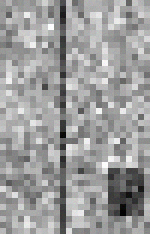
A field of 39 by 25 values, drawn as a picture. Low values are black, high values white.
Column 11 differs from the columns beside it. The ninth with the lowest average is the bottom right. An odd patch, lower than its surroundings, sits in the bottom right. On average the colour sits 60% of the way up the scale.
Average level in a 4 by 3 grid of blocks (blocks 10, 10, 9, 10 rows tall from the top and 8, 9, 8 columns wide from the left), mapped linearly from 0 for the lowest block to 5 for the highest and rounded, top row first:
445
544
434
440
